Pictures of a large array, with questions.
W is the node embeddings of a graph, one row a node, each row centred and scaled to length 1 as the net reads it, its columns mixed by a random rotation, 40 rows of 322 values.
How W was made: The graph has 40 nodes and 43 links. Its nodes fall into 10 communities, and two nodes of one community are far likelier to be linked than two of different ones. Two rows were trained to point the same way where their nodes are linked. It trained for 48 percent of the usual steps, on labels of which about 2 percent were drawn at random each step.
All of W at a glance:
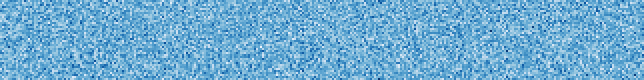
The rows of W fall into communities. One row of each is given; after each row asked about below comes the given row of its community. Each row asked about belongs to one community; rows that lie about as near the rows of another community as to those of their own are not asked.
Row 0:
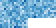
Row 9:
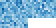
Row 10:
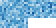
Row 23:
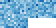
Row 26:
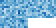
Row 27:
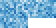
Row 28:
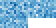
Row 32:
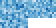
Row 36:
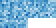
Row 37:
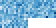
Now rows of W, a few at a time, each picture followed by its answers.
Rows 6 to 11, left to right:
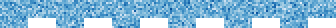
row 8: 23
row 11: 28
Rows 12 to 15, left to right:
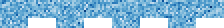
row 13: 37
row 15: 36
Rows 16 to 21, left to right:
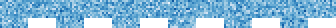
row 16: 37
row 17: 27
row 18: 28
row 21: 26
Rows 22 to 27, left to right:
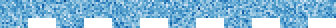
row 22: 9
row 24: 0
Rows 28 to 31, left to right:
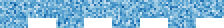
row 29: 26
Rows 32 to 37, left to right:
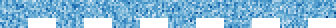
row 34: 10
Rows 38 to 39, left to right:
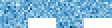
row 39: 0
